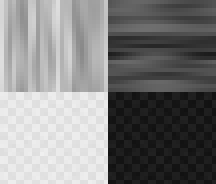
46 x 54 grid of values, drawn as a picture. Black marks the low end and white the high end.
The table splits into 2 rows of 2 panels. Panel 1,1: high, streaked downward. Panel 1,2: low, streaked across. Panel 2,1: very high, checkered, faint in contrast. Panel 2,2: very low, checkered, faint in contrast.
